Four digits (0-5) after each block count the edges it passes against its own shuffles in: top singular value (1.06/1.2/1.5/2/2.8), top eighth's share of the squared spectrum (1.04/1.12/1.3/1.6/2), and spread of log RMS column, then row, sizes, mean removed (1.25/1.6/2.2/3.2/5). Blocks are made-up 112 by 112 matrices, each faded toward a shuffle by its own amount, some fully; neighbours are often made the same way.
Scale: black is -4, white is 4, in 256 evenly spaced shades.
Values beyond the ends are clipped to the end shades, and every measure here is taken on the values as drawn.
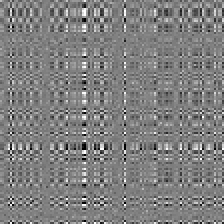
5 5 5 5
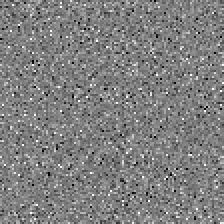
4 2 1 1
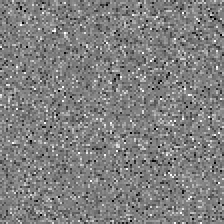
2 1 0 0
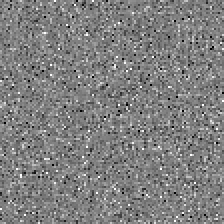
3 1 0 0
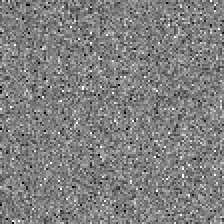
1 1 2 0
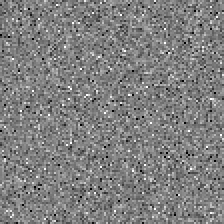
0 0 0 0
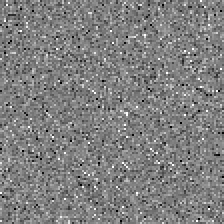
0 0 0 0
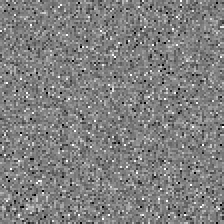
2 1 0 0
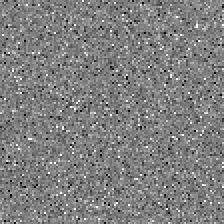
0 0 0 0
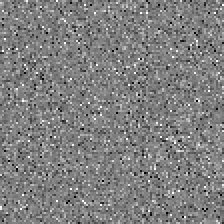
3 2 0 0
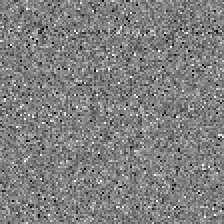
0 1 0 1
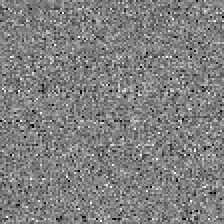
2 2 0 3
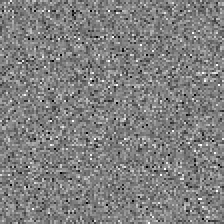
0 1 0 2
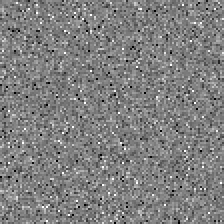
0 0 0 0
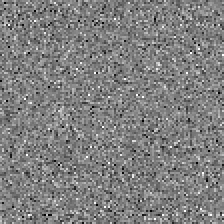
1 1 0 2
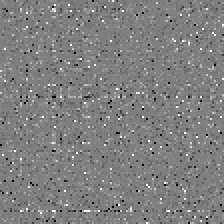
4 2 1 1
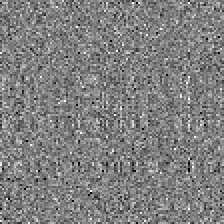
4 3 2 2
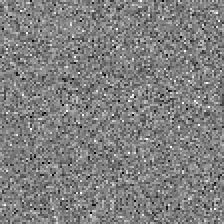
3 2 0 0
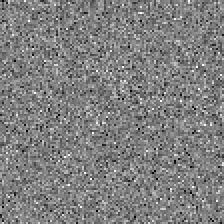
2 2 0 0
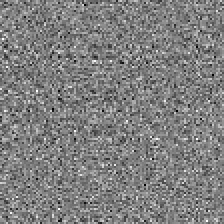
4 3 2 2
